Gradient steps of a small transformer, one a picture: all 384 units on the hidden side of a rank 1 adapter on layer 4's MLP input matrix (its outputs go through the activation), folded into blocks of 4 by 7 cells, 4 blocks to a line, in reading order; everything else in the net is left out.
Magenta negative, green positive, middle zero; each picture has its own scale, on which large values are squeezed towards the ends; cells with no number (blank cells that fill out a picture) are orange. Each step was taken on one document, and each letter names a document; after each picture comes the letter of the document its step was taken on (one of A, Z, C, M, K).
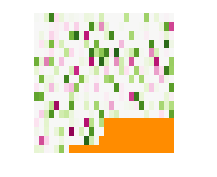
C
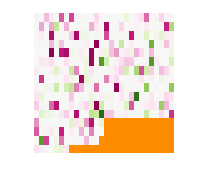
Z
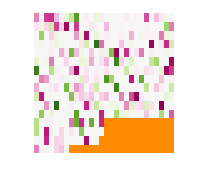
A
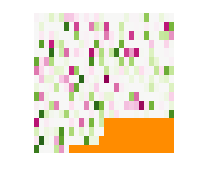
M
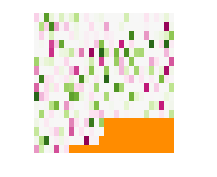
A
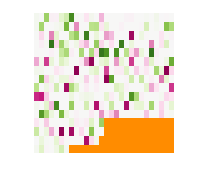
C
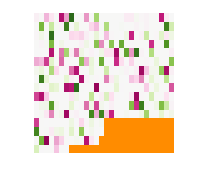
Z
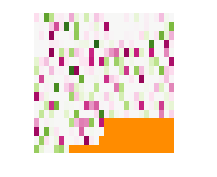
Z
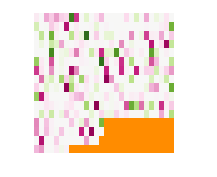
A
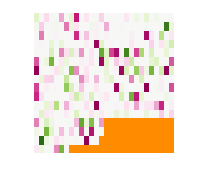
A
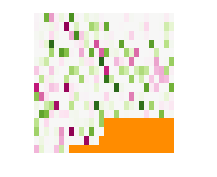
C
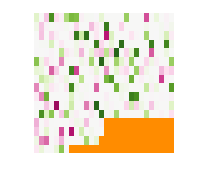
C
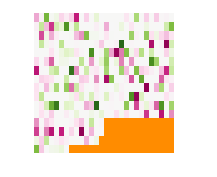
A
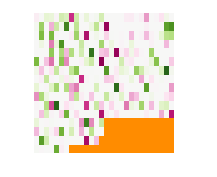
M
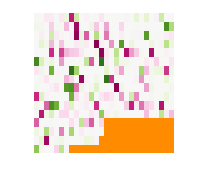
Z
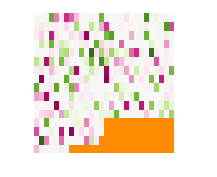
C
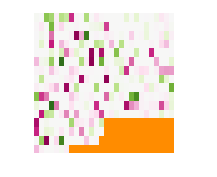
Z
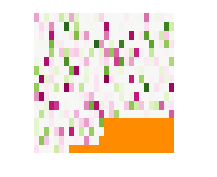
M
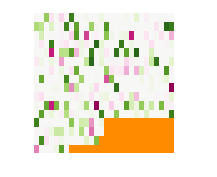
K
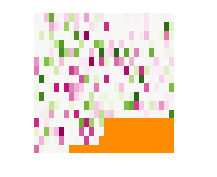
Z
